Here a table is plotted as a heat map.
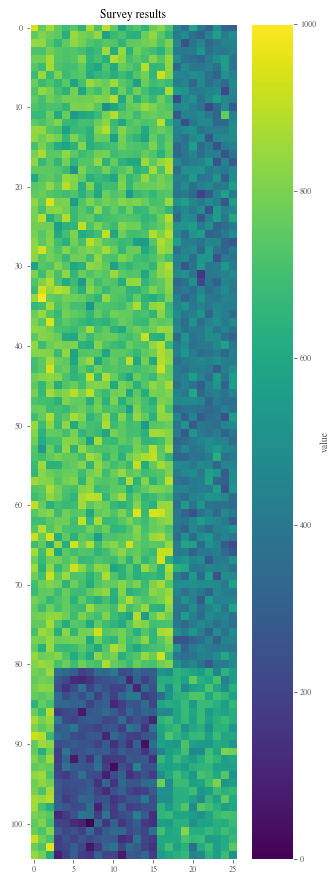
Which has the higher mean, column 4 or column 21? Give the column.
4
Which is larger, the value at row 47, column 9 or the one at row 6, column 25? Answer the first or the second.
the first
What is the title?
Survey results
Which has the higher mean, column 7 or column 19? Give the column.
7
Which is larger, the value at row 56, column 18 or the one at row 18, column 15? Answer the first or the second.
the second
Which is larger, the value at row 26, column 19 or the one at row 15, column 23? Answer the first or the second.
the first
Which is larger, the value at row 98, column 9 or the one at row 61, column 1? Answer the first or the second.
the second
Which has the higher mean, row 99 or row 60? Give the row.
60
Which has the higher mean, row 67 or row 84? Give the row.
67
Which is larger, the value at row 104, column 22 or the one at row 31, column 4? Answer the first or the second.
the second
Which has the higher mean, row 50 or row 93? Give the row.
50
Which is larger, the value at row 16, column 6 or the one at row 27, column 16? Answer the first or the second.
the second
